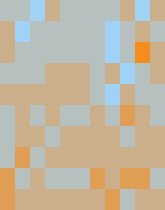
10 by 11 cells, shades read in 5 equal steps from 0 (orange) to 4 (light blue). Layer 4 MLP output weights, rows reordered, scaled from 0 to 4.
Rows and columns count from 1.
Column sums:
23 25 27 24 25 25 24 27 24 21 24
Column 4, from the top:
2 3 3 2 2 2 3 2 3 2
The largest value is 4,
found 7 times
